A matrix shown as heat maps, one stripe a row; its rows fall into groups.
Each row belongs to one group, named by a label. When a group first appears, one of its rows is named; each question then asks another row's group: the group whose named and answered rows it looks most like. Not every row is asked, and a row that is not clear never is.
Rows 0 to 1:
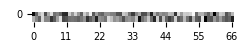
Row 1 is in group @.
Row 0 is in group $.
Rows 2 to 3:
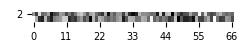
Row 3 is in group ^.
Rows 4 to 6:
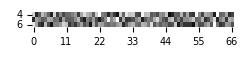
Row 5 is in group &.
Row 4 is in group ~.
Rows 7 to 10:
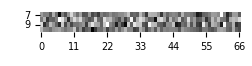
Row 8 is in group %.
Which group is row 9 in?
~
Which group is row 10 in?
^
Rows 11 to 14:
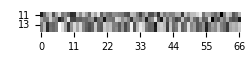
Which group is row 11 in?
$
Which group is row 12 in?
@
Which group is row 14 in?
%
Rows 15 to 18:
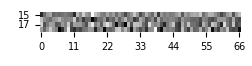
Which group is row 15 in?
$
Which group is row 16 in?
^
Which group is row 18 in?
@
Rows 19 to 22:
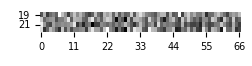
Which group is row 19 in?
%
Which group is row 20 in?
~
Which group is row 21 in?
^
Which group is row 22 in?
~
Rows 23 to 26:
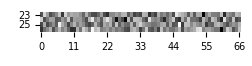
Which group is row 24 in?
~
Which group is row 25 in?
%
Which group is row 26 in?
$
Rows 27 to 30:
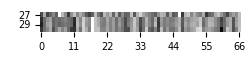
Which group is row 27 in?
%
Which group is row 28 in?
$
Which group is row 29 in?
$
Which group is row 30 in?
$
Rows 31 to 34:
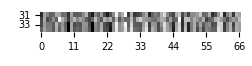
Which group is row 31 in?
&
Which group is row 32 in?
%
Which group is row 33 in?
&
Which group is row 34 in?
&
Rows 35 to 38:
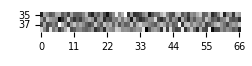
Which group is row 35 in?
&
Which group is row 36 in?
@
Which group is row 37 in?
%
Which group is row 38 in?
@
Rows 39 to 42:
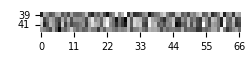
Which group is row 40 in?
~
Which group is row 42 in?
^
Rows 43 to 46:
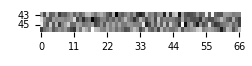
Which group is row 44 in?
^
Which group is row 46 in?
$
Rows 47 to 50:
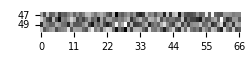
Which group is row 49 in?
&
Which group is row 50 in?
~
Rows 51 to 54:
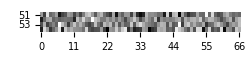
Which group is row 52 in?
$
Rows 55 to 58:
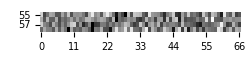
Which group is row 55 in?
~
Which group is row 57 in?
^
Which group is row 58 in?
&
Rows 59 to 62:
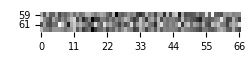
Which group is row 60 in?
^
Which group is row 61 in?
%
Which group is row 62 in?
^
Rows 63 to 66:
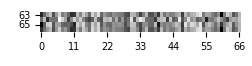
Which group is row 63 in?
$
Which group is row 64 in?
%
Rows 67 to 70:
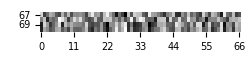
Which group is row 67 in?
~
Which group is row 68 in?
%
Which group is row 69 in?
&
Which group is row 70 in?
&
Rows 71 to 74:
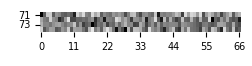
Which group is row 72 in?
@
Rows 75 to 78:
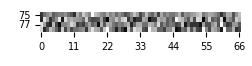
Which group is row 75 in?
$
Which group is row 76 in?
&
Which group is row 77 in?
^
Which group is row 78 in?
~
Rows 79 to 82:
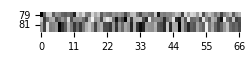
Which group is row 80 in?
~
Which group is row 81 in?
@
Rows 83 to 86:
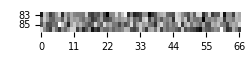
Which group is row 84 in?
&
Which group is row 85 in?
%
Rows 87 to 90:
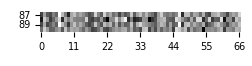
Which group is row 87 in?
%
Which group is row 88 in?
&
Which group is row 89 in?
%
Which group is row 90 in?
&
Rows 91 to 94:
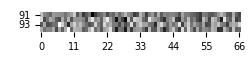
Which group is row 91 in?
^
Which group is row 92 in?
~
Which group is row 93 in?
%
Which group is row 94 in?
~
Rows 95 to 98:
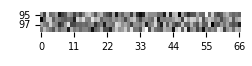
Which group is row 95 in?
@
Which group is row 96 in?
$
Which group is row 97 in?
@
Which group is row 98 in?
&
